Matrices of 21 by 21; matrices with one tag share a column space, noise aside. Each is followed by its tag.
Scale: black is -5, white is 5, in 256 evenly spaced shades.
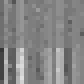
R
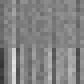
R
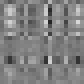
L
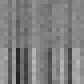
R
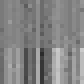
R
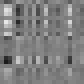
L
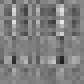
L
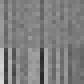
R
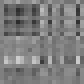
L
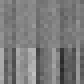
R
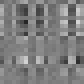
L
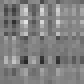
L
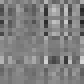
L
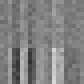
R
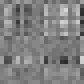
L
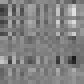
L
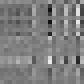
L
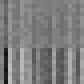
R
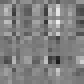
L
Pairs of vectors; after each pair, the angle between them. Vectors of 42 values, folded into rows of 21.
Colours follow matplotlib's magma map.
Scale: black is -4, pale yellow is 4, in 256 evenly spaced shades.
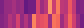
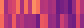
partly opposed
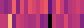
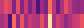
nearly opposite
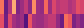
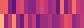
orthogonal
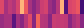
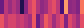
nearly opposite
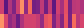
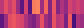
nearly opposite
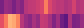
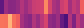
nearly parallel
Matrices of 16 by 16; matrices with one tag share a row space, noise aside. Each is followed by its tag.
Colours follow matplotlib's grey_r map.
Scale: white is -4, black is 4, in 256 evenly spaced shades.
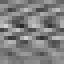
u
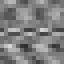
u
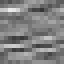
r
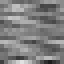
r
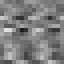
u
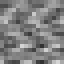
u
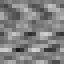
u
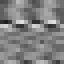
u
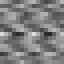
u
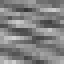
r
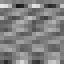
u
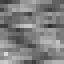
r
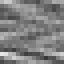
r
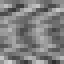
u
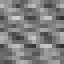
u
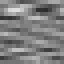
r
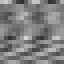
u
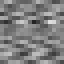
u
